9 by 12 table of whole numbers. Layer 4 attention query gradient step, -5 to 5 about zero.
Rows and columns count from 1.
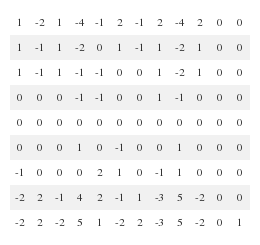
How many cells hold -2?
10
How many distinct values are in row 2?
4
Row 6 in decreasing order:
1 1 0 0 0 0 0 0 0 0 0 -1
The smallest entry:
-4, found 2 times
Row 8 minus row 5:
-2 2 -1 4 2 -1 1 -3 5 -2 0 0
